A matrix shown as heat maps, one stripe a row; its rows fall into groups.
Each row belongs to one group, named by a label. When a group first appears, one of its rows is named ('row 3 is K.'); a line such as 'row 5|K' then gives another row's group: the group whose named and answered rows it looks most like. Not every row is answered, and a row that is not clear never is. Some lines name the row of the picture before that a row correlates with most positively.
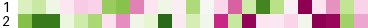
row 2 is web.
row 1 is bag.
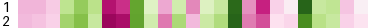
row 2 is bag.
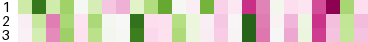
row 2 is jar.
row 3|jar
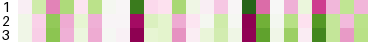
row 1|jar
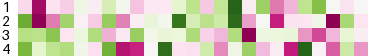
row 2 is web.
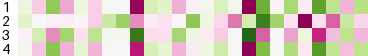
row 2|bag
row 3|jar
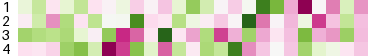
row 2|jar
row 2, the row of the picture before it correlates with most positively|3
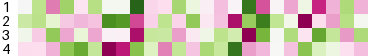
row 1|jar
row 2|bag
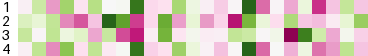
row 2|bag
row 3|web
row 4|jar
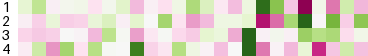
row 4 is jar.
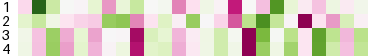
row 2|bag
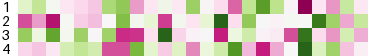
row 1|bag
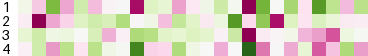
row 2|web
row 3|web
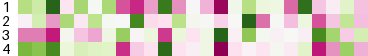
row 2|jar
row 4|web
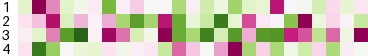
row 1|web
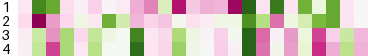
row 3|jar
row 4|jar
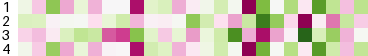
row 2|bag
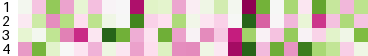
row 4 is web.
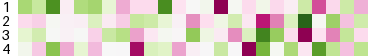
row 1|web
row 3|bag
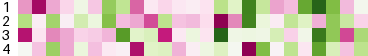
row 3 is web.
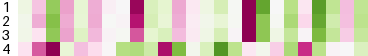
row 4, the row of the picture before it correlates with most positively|3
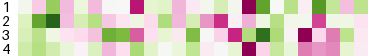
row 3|bag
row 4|web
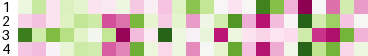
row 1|bag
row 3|web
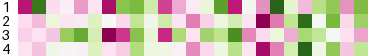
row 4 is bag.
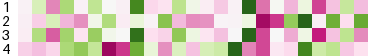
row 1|jar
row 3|jar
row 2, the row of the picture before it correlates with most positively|2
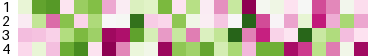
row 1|web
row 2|jar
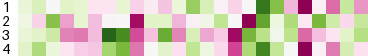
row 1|bag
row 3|bag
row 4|bag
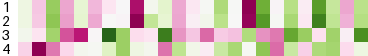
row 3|bag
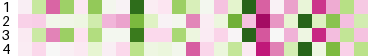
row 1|jar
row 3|jar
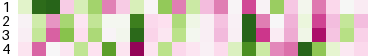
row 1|web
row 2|jar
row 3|jar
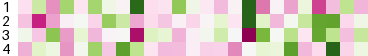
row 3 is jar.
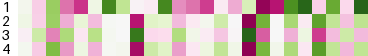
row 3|jar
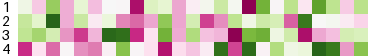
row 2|web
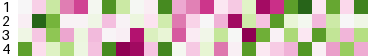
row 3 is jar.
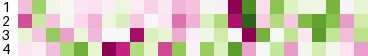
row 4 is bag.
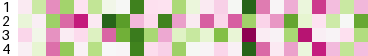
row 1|jar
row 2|bag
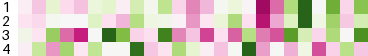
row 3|bag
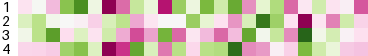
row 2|bag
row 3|web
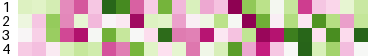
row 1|bag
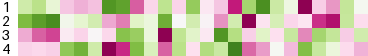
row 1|bag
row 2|web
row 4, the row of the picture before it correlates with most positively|4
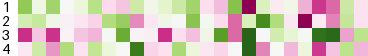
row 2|bag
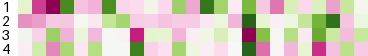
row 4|jar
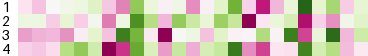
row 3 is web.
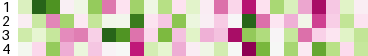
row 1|web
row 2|jar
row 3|bag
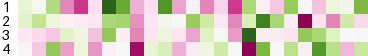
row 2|bag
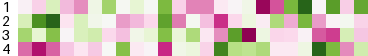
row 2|web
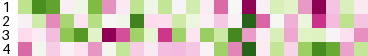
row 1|web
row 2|jar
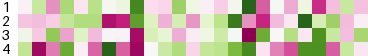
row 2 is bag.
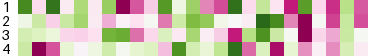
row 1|web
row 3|bag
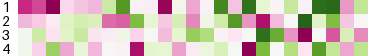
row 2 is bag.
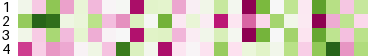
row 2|web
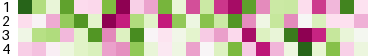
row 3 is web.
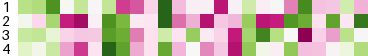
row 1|web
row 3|bag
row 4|bag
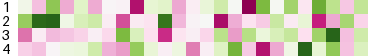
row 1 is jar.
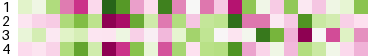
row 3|bag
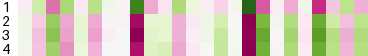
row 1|jar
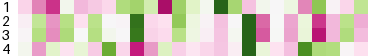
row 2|jar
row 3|jar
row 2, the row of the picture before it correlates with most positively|1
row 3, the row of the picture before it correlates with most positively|1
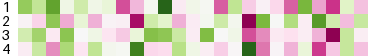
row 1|web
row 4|jar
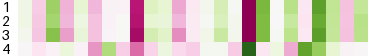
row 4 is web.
